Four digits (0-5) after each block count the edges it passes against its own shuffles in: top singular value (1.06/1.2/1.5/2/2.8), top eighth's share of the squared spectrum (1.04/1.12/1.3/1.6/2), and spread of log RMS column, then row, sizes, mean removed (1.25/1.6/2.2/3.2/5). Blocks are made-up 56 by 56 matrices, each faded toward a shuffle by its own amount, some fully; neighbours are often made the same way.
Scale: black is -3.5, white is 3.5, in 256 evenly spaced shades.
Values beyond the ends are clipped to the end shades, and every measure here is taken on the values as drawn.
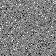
0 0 0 0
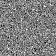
0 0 0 0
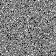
0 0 0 0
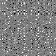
3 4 2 2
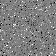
1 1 0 0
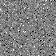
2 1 0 0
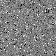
0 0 0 0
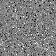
2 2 0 0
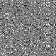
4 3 1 2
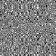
4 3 2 1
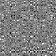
4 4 2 2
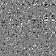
4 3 1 2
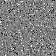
3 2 0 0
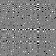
4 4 1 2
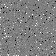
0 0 0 0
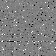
3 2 0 1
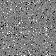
2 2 0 1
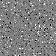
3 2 0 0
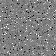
2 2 0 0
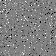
2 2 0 0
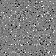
3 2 0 1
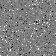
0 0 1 0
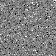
1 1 0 0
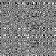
4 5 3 3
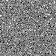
0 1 0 0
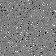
0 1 0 0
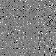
3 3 2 1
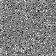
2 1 0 0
